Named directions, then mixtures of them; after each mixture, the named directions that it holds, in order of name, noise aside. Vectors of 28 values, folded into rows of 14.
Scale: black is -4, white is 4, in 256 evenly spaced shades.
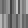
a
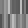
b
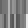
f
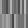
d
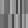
a, b, f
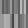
d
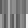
f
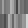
a, f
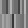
d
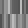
b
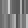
b, f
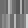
b, d, f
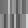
f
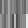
f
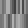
a, b, f
